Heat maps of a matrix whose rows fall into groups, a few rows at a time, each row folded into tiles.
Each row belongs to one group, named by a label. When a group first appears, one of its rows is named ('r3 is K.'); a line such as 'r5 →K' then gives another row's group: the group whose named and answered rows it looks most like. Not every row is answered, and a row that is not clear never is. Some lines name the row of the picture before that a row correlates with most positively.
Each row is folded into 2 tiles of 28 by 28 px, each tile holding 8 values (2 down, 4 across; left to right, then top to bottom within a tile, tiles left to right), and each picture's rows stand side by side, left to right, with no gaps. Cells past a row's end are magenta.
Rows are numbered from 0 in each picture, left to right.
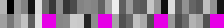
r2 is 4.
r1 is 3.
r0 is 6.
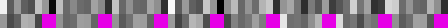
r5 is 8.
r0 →4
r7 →4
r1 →4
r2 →4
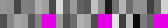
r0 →3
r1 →4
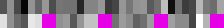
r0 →8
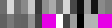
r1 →8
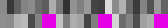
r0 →3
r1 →3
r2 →8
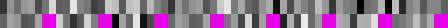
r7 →6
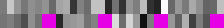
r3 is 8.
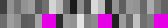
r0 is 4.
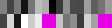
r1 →8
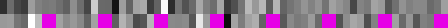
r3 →8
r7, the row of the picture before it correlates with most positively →1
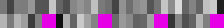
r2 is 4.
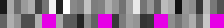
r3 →6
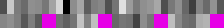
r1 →6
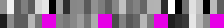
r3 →6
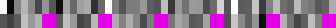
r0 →6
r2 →3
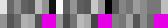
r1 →4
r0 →4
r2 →8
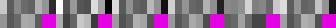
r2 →4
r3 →4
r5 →4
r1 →4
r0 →4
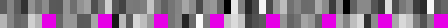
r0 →8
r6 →3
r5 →4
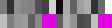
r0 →3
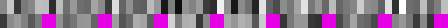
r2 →4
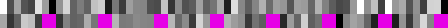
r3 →8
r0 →4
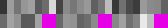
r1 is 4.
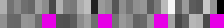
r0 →4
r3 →4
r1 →6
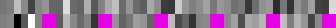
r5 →3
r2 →4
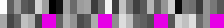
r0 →4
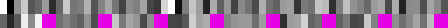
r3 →6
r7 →6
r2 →3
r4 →6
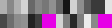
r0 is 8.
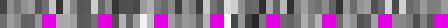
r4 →8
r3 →6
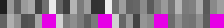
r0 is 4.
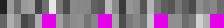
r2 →6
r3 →8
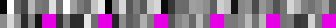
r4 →6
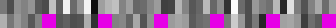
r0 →3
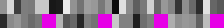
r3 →6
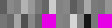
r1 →3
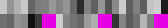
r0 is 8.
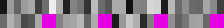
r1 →6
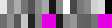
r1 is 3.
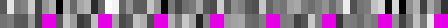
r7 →6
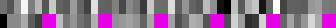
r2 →6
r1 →6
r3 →4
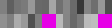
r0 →3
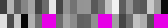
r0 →8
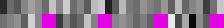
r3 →8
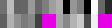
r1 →6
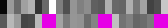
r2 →3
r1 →3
